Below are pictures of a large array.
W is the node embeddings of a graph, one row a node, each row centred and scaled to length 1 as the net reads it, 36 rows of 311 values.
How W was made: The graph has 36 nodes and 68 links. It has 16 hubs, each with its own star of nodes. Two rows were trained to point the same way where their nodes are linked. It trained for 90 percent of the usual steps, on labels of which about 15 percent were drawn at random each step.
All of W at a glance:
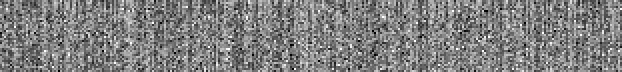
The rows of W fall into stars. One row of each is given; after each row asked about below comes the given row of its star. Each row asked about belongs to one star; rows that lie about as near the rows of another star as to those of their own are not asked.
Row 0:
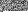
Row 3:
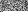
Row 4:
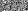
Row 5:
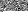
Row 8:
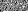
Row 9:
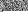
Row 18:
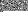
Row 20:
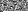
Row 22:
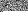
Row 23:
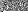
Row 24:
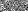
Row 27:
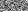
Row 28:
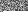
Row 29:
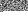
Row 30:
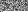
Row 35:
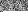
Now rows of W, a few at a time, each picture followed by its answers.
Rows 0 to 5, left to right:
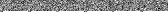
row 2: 4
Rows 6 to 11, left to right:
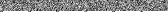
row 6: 5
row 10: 20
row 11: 0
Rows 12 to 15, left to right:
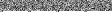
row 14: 18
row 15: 3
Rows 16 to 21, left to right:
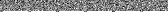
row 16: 5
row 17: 29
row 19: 9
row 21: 18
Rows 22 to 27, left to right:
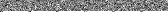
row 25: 30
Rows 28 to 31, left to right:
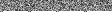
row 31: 22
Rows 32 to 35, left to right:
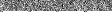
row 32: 23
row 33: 28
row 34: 4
